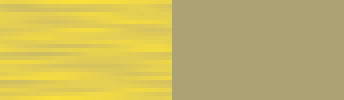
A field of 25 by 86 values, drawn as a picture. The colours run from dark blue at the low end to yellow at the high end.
It is made of 1 by 2 panels. Panel 1,1: very high, streaked across, faint in contrast. Panel 1,2: high, flat.
